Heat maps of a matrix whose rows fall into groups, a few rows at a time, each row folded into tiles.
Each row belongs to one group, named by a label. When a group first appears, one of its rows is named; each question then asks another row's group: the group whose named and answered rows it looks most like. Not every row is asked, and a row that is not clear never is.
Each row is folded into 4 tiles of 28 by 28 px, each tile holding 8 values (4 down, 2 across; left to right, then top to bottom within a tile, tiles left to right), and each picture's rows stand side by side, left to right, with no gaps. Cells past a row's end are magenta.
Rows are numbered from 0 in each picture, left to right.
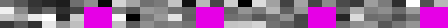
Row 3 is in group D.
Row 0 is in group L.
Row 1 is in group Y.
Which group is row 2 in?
D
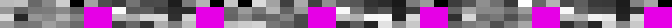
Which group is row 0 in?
Y
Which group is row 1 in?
L
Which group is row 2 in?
D
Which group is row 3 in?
L
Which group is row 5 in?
L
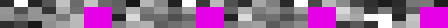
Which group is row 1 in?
D
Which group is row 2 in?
D
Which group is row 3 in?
L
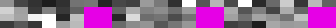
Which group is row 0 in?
L
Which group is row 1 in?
D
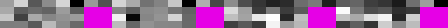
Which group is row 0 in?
Y
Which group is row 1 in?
Y
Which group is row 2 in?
L
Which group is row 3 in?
L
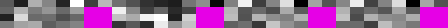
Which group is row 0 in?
D
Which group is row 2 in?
Y
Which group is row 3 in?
Y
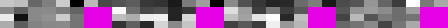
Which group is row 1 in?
L
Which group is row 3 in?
D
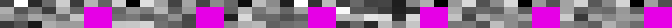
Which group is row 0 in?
Y
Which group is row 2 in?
D
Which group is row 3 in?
L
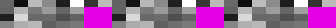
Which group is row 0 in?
D
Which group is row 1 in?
D
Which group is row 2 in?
D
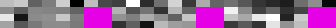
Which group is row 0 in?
Y
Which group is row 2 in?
L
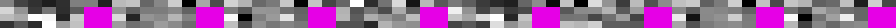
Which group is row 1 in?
Y
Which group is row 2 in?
Y
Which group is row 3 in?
Y
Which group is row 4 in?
L
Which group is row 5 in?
D
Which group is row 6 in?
Y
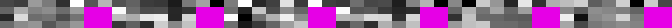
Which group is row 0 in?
D
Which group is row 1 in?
L
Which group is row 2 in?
Y
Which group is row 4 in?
D
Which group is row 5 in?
Y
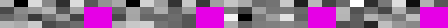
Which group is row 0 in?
D
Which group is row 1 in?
D
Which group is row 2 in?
Y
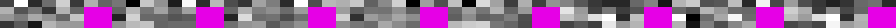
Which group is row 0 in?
Y
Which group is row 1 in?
D
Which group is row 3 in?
Y
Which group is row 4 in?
D
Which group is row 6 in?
Y
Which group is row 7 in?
L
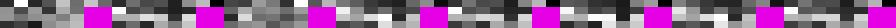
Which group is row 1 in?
L
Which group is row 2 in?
D
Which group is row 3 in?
L
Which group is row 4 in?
L
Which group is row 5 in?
L
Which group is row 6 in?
L
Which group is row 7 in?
L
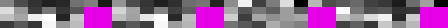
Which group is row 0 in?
L
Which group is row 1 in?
L
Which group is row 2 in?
Y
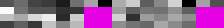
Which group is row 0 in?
L
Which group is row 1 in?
Y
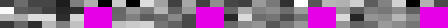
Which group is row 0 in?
L
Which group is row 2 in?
D
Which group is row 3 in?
Y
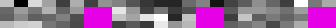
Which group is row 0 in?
D
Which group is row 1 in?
L
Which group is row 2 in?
D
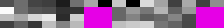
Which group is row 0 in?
L
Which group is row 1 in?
D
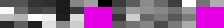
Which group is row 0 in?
L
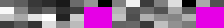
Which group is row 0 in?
L
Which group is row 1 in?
Y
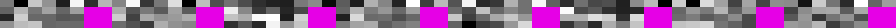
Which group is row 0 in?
D
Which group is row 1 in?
Y
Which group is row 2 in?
L
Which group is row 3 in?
D
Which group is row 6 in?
D
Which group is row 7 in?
D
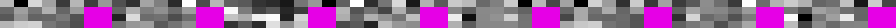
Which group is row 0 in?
D
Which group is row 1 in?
D
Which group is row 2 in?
L
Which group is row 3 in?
Y
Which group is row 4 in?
Y
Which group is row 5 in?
D
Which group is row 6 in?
D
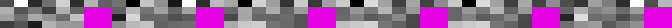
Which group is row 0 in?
Y
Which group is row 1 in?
D
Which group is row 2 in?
D
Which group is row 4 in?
D
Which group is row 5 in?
D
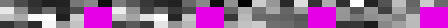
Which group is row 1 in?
L
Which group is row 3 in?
Y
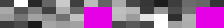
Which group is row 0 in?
Y
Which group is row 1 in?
L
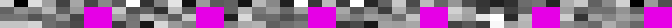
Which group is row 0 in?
D
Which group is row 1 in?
Y
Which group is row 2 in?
D
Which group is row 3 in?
Y
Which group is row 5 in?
Y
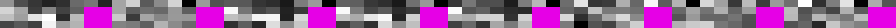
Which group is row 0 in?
L
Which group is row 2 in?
L
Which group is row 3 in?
L
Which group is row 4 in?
L
